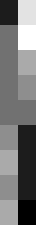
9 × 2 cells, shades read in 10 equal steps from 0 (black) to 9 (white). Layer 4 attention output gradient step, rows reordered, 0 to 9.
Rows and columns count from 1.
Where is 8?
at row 1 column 2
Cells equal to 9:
1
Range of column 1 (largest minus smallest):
5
